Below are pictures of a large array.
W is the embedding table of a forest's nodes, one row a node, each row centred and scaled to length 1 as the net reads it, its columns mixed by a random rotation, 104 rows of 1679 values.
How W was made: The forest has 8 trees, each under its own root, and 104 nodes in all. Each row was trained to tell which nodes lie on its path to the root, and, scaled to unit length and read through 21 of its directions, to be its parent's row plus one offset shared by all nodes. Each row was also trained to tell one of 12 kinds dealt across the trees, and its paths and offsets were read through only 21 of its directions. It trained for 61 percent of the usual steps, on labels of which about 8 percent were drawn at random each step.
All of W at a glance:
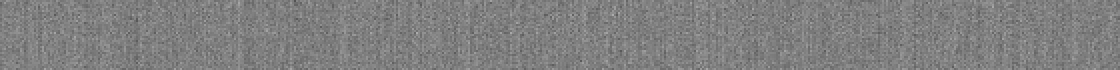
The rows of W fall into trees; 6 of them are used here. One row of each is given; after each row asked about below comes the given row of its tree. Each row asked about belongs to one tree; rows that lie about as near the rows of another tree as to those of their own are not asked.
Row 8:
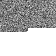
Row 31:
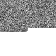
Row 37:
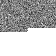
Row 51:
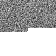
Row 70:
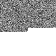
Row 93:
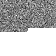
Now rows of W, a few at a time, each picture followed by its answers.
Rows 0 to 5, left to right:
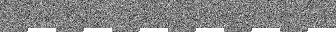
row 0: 8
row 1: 70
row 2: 31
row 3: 93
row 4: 8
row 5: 8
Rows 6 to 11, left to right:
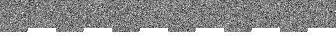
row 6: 8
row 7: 51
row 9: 37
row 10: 70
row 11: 51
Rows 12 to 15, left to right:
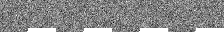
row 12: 93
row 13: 51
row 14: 37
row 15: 31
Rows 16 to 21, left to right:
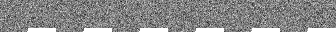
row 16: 51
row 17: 8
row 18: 37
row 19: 51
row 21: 70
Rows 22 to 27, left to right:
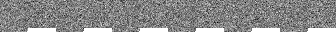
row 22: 70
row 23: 8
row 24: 51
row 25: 93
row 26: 51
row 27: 93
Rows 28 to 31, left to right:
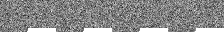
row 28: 8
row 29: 8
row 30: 31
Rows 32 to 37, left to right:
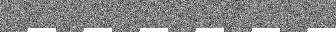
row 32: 37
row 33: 51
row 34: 51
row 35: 70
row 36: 93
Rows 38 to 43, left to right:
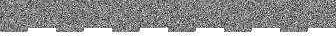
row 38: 8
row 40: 70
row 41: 31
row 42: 93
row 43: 93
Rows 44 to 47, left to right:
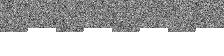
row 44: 37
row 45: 37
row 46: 93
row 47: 8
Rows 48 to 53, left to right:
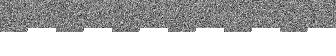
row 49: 8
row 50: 31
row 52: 37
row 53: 31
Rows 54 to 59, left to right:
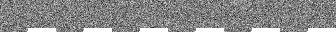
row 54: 51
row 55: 31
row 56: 93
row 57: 31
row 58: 31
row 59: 93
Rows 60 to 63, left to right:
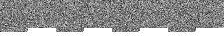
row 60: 93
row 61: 31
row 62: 37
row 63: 70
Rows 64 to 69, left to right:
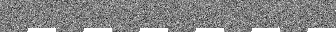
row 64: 93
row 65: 8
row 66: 31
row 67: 31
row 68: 70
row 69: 31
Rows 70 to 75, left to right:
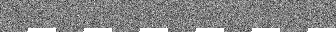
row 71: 37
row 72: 93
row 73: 8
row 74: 37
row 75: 93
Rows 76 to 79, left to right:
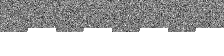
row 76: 70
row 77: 70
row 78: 93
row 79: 70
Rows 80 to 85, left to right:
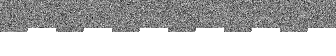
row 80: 93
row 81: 8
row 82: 37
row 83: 70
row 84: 37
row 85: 93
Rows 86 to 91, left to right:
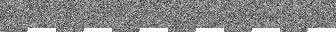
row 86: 31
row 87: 93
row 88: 31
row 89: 37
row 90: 8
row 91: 31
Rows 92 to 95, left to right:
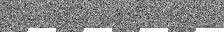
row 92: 93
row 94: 8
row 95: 31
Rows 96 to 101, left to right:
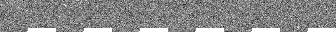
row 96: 31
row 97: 70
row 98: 37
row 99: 8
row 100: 37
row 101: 51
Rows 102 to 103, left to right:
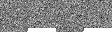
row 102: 93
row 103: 8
